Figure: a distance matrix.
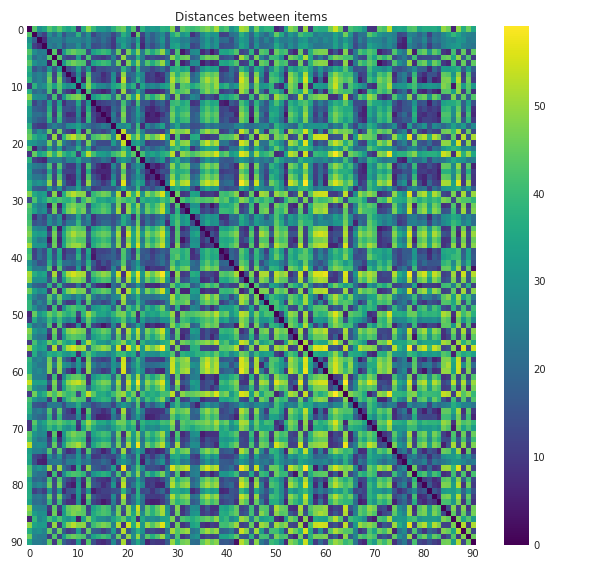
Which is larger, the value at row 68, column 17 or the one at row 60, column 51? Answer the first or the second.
the second
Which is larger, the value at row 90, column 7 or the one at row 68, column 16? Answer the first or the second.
the first
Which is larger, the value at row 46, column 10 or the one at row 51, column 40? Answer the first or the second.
the first
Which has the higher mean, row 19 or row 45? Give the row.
19
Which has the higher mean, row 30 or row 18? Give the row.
30
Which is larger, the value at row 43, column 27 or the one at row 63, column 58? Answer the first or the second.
the first
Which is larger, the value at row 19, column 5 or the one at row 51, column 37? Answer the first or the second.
the first
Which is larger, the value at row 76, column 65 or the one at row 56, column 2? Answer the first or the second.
the second
